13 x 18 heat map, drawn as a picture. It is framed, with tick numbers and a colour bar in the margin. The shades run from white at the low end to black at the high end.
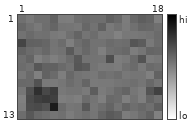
Roughest part: bottom left. Odd rows or columns: none. Ninth with the highest average: bottom left. Odd patch: higher, in the bottom left. Average level on the scale: 60%. Histogram: skewed, a long tail of high values.
